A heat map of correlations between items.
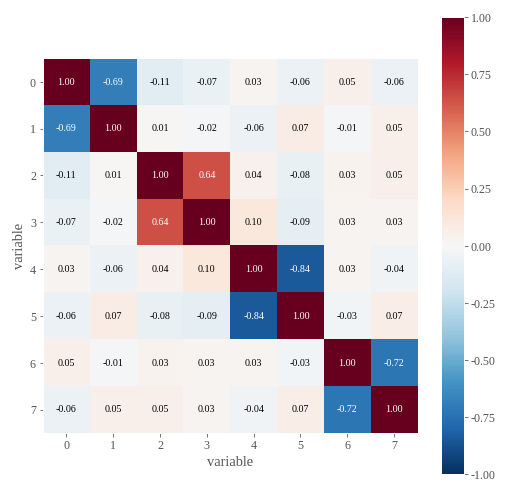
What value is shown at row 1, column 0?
-0.69
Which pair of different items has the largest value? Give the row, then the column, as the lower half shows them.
3, 2
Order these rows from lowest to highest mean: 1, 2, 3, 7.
1, 7, 2, 3
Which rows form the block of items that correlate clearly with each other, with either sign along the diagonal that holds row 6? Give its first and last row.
6 to 7
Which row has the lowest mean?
5
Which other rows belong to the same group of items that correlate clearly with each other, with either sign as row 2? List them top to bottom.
3
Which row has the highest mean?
3
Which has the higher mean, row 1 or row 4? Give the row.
1
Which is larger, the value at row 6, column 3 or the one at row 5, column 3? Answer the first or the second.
the first
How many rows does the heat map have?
8
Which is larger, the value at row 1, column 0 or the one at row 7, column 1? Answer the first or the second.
the second
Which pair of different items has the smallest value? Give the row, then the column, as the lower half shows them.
5, 4
